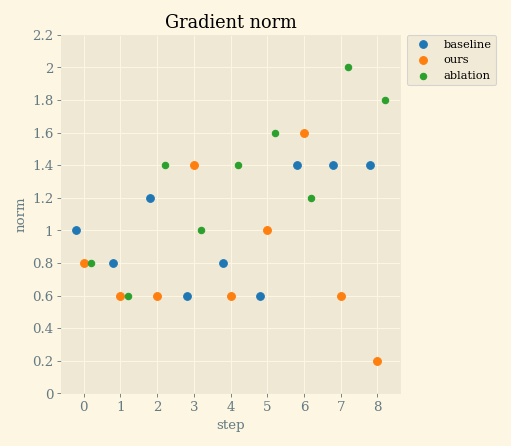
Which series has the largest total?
ablation
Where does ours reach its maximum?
6
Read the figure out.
Title: Gradient norm
x-axis: step, ticks 0 1 2 3 4 5 6 7 8
y-axis: norm, ticks 0 0.2 0.4 0.6 0.8 1 1.2 1.4 1.6 1.8 2 2.2
Legend: baseline, ours, ablation
Values:
baseline: 1 0.8 1.2 0.6 0.8 0.6 1.4 1.4 1.4
ours: 0.8 0.6 0.6 1.4 0.6 1 1.6 0.6 0.2
ablation: 0.8 0.6 1.4 1 1.4 1.6 1.2 2 1.8
